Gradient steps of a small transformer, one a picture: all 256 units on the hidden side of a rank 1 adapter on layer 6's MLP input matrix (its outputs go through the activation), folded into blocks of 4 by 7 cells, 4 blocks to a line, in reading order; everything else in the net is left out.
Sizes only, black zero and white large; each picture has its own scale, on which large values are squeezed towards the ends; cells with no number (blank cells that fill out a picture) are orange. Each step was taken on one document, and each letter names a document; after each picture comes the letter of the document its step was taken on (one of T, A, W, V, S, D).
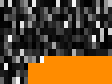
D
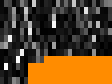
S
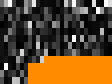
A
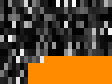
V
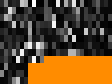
S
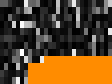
D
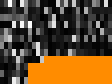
S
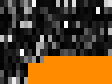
V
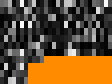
S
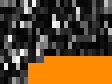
D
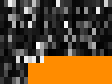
V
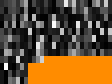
S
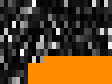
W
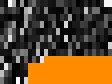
W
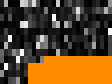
D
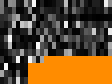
V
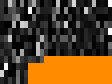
D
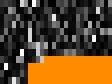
S
